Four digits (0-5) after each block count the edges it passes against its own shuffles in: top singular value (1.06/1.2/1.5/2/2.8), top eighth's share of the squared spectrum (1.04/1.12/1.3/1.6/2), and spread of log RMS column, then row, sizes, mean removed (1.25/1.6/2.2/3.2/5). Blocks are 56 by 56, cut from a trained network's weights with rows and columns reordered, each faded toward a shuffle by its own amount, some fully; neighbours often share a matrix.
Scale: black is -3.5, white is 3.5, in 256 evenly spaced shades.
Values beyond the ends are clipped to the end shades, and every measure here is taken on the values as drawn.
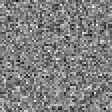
2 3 0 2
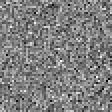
1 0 0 0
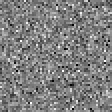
1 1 0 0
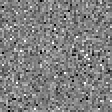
1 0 0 0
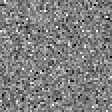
1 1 0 0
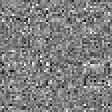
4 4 3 2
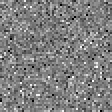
0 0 0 0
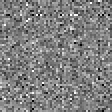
2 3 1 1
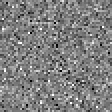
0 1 0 0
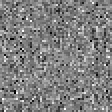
2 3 2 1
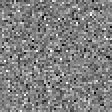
1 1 0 0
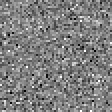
1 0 0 0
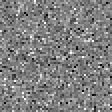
0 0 0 0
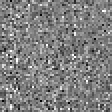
2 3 2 0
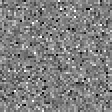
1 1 0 0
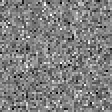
2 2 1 0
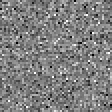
1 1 0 0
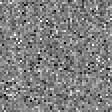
0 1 0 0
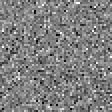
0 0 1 0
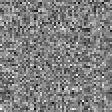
3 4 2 2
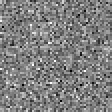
2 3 1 0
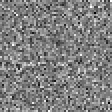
2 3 0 2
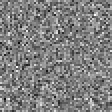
2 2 0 0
